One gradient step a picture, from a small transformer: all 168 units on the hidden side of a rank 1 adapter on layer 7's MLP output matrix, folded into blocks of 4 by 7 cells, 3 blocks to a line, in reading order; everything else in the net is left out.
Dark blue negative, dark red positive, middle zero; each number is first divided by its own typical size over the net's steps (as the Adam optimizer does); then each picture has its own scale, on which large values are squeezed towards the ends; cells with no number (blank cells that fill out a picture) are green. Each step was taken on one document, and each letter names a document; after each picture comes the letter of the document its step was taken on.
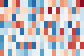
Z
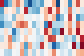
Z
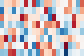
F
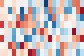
F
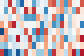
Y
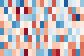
Y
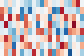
F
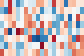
Y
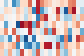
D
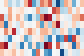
D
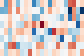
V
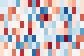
D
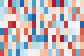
Y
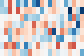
V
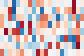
D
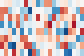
F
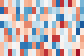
Y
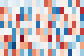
F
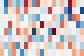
V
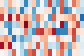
F
